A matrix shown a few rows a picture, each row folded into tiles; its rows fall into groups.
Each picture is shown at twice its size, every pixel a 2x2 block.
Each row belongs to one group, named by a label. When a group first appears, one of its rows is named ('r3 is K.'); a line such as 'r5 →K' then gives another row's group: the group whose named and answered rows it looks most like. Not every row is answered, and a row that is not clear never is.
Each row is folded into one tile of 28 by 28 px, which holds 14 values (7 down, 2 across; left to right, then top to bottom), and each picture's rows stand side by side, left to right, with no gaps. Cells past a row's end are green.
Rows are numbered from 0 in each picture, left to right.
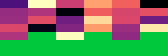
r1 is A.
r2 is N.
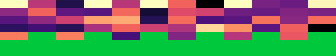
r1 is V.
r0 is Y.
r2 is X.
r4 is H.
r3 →N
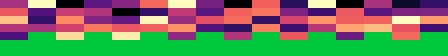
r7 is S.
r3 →H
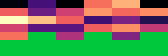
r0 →S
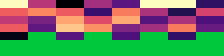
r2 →X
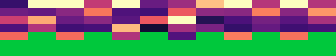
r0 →V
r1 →Y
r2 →H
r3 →X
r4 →Y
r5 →Y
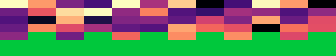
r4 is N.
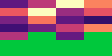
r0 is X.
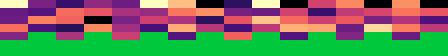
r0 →H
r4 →V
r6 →N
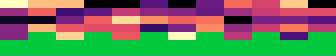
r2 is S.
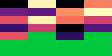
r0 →V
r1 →X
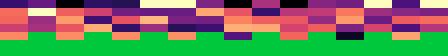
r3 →Y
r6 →X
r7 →V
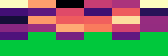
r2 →X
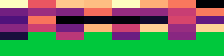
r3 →N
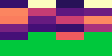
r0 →X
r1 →V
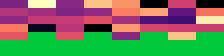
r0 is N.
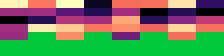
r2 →X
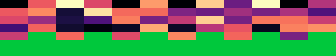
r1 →Y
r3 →V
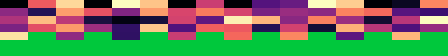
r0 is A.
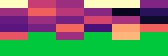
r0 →Y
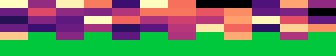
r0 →Y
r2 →X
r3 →N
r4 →S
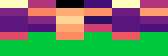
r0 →Y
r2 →Y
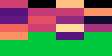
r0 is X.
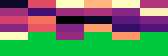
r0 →A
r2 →Y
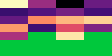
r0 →H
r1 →S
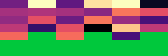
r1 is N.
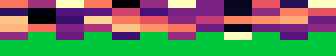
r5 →X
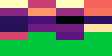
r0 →Y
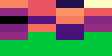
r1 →X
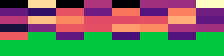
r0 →V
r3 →X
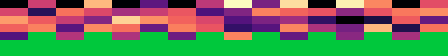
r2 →S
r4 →Y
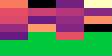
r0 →N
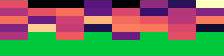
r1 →S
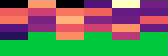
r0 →X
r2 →H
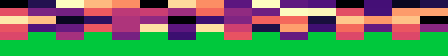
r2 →N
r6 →S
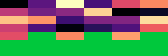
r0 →S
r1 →Y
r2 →A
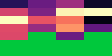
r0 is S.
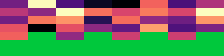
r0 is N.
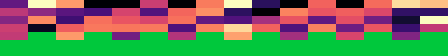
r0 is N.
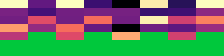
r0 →H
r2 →V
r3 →V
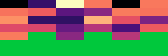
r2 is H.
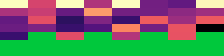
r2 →H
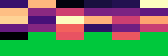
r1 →S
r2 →V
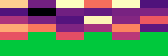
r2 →H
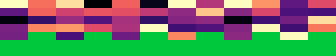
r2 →N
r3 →Y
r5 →A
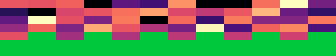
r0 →A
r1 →N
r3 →N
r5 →H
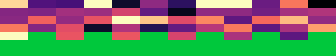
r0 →H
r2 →S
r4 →H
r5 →N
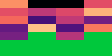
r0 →N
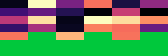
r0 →V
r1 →A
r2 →S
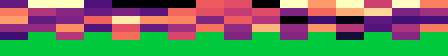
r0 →X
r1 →H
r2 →S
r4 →N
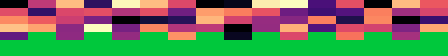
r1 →N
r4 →X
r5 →H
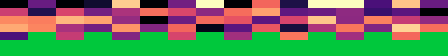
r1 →S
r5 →V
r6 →H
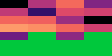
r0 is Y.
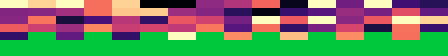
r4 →A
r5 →V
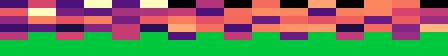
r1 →V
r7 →N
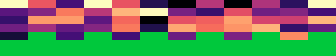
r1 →X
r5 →V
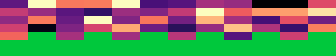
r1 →A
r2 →H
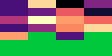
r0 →V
